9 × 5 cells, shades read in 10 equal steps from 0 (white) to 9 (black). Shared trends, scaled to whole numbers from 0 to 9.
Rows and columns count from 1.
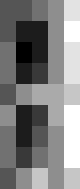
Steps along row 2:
up same down down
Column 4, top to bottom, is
4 4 4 4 3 3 4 4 4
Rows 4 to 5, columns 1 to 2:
5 8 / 6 4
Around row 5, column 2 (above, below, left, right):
8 8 6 3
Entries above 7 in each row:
0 2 2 1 0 1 1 0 0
